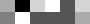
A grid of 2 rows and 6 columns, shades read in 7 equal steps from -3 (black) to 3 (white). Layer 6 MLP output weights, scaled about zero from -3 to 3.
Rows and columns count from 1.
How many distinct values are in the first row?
5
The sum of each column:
1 0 1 2 -2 3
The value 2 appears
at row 1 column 3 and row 1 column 6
